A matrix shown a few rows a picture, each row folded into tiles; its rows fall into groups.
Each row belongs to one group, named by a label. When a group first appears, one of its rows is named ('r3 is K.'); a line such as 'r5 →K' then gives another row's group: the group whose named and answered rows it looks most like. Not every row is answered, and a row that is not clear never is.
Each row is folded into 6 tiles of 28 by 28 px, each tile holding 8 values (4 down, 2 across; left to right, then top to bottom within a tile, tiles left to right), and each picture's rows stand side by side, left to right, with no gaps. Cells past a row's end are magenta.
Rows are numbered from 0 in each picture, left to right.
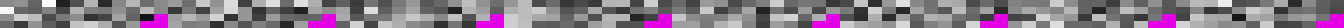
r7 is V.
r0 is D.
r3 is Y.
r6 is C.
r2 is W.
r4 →W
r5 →C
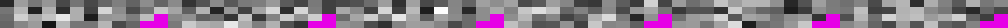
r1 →W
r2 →D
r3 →Y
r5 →V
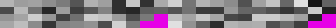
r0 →V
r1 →V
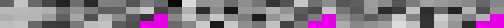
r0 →Y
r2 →W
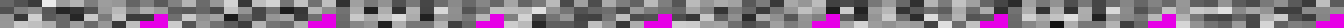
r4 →C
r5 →C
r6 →D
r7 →Y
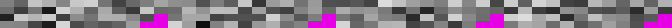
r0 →V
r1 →Y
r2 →C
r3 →V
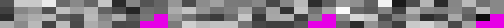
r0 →V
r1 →W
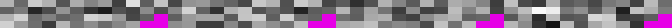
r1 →V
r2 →C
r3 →Y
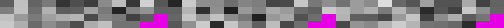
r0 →Y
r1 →D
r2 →W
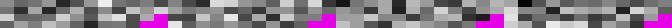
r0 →W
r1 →C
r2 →D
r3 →W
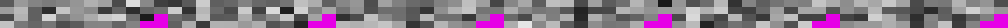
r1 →W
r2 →C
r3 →C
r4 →Y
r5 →C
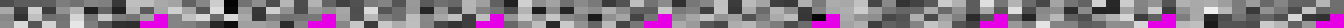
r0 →W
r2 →W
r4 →D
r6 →C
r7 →Y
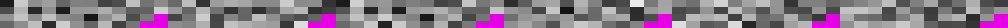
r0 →D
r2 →D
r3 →D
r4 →V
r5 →W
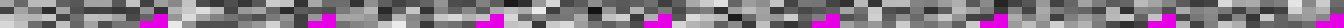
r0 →V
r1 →Y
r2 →W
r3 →W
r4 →V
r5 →C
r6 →W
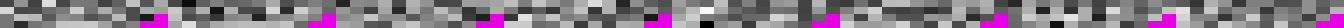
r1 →W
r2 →D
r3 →V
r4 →Y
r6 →D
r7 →W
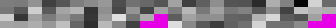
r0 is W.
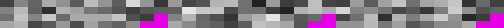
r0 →V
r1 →Y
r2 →C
